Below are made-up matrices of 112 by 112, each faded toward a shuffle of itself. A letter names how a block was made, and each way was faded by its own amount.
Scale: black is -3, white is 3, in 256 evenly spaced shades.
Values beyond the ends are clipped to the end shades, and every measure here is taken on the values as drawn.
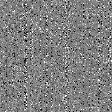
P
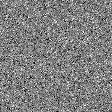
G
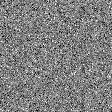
G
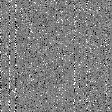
P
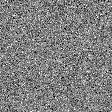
G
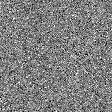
G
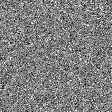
G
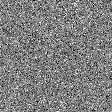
G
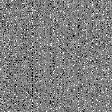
P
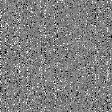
P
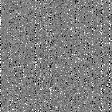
P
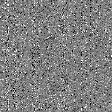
P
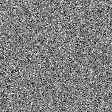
G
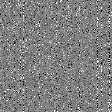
P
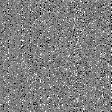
P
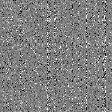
P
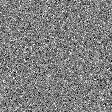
G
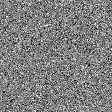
G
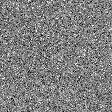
G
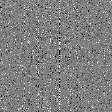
P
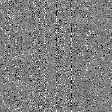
P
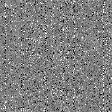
P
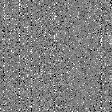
P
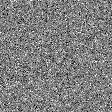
G
